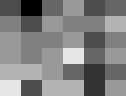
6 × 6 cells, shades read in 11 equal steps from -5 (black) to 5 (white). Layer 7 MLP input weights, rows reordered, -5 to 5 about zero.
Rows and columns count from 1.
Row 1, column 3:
-1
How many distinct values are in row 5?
4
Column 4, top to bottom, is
1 0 1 4 -1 2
